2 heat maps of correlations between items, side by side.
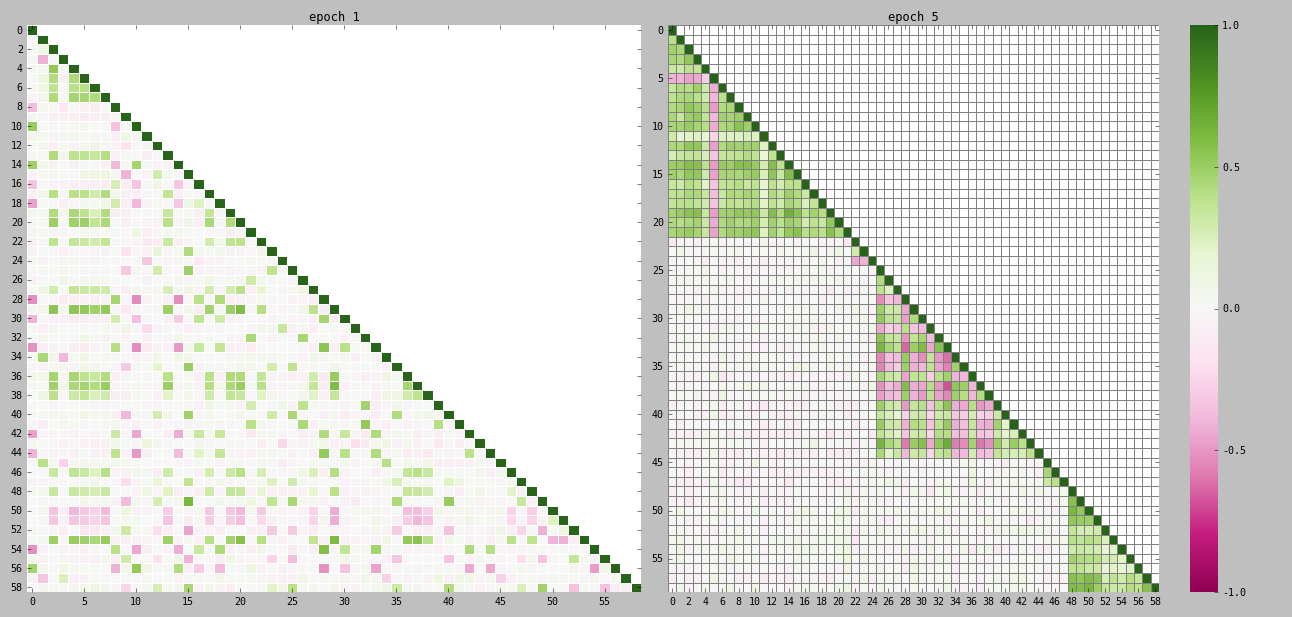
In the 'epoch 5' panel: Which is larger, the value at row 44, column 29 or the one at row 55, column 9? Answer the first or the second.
the first
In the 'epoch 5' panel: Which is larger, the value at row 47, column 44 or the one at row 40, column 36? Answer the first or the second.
the second
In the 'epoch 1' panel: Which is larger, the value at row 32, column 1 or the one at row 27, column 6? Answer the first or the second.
the second
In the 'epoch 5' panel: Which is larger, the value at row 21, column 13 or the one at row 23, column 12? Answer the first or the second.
the first
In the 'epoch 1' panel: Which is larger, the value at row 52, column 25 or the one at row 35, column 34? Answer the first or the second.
the second
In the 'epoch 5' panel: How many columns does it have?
59
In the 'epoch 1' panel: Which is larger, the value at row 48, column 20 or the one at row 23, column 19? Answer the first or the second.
the first
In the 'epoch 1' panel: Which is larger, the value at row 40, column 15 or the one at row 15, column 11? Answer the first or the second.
the first
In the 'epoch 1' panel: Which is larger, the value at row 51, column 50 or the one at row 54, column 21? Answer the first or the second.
the first
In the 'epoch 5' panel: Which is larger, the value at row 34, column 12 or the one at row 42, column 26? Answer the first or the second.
the second
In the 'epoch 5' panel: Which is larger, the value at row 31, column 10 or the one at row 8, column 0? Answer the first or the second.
the second
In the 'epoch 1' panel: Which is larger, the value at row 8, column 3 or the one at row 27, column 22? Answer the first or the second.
the second
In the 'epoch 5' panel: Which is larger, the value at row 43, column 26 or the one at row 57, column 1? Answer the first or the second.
the first
